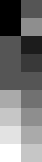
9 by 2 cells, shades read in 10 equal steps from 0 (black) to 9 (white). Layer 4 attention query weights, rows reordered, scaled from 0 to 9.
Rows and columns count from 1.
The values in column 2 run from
1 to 7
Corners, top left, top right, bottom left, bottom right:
0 3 9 7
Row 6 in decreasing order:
6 4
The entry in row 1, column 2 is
3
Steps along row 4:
down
